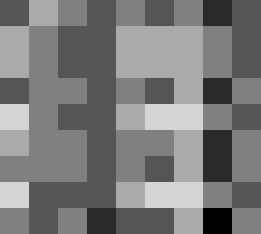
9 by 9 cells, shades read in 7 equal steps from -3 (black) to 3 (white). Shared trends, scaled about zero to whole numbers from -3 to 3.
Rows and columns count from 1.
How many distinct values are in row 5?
4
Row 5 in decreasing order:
2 2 2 1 0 0 -1 -1 -1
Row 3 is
1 0 -1 -1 1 1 1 0 -1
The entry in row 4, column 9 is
0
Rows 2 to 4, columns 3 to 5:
-1 -1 1 / -1 -1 1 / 0 -1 0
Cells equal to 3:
0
